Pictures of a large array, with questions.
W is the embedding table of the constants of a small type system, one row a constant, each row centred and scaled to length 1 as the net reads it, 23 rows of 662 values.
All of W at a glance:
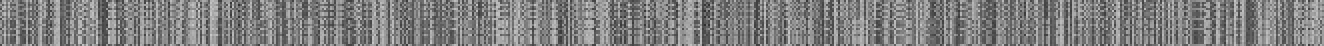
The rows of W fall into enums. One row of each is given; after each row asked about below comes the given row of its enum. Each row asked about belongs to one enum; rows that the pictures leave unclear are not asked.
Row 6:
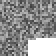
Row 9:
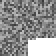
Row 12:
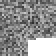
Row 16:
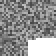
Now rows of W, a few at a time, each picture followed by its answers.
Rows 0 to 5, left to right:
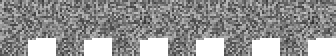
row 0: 9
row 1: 6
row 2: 12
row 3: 6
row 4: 9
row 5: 12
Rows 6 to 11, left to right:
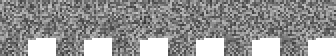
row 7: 6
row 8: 12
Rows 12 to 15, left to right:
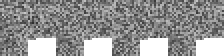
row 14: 9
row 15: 16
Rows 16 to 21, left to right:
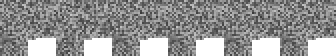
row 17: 6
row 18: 16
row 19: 16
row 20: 16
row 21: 16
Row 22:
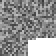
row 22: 9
